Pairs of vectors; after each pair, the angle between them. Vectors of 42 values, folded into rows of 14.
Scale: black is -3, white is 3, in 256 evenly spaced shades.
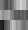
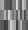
partly aligned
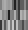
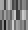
partly aligned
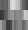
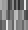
partly opposed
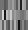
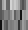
orthogonal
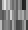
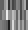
orthogonal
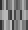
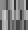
partly aligned
